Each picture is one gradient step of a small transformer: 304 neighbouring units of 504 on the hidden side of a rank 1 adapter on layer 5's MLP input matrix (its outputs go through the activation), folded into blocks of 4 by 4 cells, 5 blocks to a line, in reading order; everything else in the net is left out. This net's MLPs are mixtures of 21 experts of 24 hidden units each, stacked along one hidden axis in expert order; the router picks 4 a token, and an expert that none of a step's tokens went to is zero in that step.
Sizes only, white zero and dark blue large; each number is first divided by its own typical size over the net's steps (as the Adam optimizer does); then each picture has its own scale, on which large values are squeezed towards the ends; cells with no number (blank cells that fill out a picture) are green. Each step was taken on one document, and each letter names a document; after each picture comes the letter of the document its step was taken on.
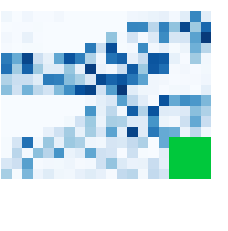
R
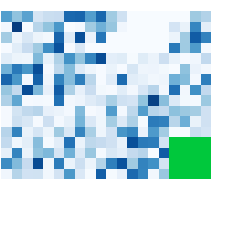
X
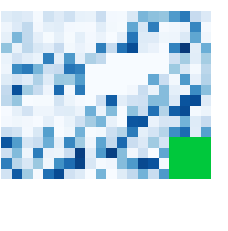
X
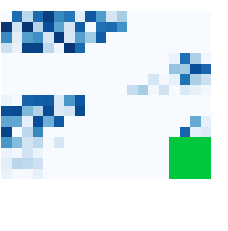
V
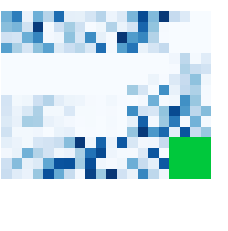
V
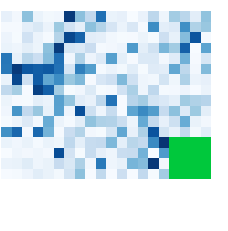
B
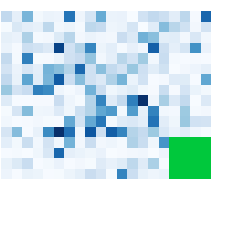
B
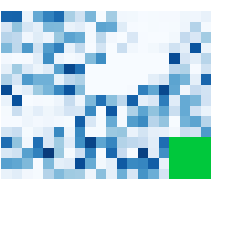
X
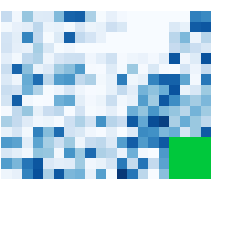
X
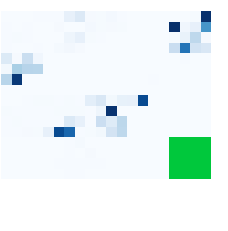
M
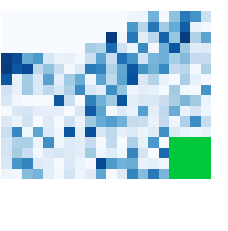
R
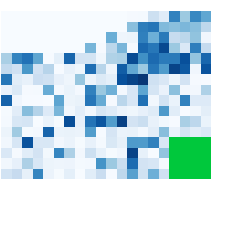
R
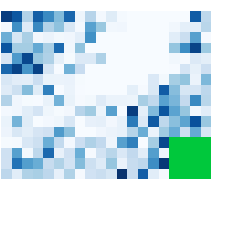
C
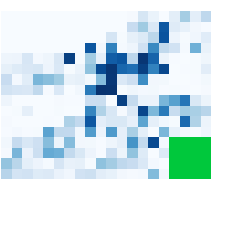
R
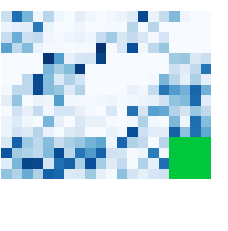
C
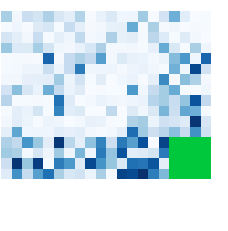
C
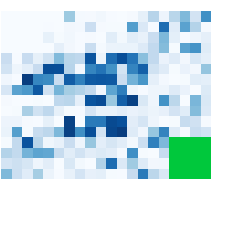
R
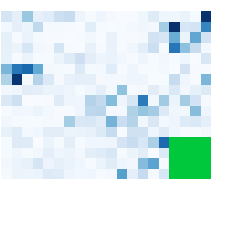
B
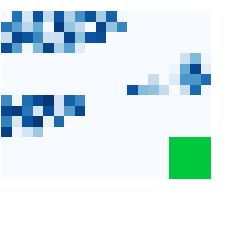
V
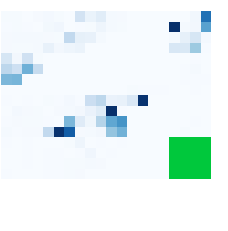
M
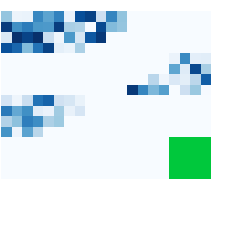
M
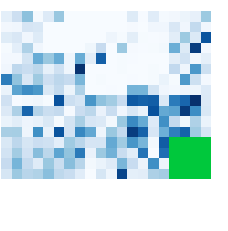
C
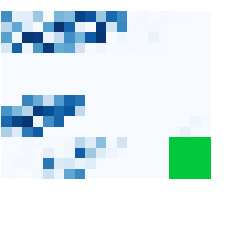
M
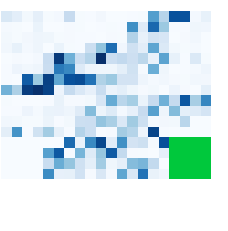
B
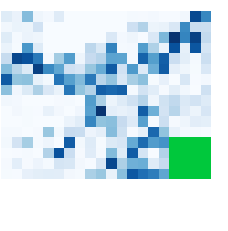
R
